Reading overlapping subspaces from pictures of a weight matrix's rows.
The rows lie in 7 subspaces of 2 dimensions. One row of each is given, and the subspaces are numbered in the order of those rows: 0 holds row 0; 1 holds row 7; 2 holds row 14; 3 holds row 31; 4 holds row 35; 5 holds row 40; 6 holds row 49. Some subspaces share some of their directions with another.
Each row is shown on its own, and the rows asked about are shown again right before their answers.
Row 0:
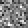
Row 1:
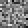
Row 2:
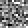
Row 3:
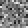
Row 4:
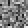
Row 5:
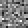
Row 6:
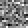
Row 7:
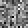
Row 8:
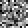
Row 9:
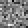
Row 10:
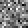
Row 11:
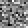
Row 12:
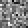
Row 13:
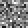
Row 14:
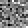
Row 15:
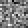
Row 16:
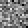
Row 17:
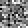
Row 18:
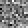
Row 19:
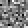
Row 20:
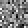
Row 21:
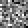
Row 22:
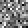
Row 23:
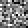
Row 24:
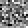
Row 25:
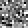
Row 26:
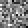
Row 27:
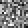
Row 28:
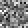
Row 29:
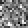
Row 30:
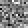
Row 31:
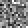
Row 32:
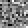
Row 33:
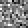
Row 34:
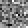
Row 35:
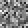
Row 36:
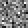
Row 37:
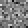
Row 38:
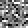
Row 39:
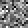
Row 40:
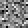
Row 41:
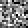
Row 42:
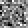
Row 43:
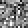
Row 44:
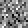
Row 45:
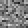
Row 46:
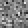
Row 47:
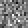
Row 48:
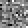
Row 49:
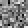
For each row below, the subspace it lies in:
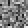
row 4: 6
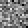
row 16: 2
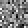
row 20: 6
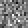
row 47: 2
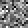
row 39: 5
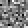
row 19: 6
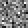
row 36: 3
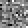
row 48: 4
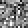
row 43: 1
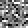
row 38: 5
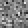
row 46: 3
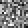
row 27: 1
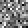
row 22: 2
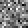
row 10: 2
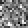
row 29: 0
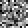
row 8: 4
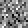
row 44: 2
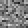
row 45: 5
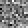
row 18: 6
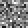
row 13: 3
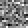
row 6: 5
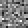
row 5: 5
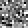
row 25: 3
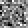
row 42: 0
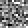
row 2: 5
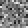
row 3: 0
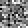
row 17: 1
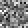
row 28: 4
